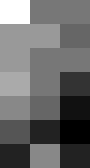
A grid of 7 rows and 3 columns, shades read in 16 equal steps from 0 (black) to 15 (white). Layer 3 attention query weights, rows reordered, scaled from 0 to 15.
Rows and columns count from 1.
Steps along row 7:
up down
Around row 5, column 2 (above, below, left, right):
7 2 8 1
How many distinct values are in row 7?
2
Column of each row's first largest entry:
1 1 1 1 1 1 2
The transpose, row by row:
15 9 9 10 8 5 2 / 7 9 7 7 6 2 8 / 7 6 7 3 1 0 2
